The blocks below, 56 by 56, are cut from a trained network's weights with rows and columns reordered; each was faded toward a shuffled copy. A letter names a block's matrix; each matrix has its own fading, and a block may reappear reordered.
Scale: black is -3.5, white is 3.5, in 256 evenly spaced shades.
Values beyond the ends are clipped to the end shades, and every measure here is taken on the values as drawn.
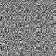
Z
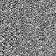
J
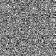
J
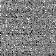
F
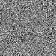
J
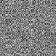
Z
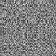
Z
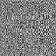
Z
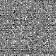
F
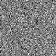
J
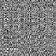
Z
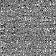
F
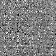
F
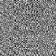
Z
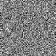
J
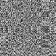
Z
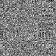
J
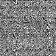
F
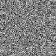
J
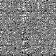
F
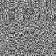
Z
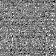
F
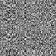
Z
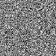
J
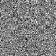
J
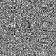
J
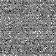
F
